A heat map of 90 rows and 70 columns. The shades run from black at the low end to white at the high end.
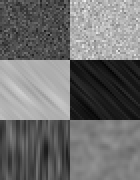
The table splits into 3 rows of 2 panels. Panel 1,1: low, fine-grained. Panel 1,2: high, fine-grained. Panel 2,1: high, slanting down to the right, faint in contrast. Panel 2,2: very low, slanting down to the right, faint in contrast. Panel 3,1: low, streaked downward. Panel 3,2: middling, blotchy, faint in contrast.
